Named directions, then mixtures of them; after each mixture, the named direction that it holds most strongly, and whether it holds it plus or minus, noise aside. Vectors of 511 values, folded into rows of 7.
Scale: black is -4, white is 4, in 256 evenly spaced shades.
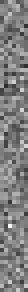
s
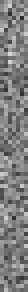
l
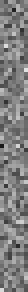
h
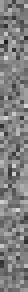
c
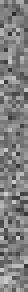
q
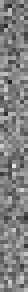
l, minus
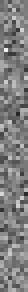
h, minus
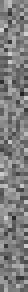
l, plus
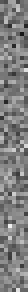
s, plus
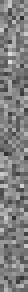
l, plus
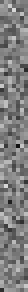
h, minus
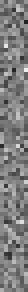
h, plus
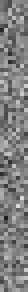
l, minus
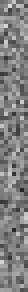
c, minus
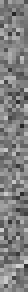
q, plus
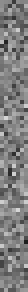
c, plus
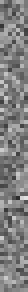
q, plus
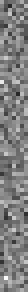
l, minus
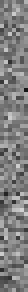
q, minus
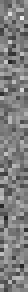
l, minus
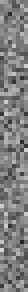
s, minus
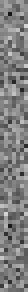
s, minus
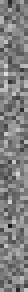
s, minus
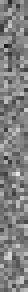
l, minus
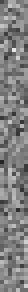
c, minus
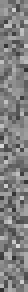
h, minus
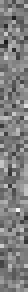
c, plus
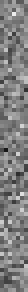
q, minus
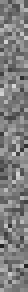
s, minus
